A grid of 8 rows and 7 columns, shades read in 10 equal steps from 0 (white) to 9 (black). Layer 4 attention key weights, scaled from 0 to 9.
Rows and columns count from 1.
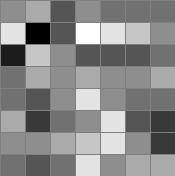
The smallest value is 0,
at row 2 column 4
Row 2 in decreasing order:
9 6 4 2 1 1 0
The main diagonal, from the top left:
4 9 4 3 4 6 7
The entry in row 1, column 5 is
5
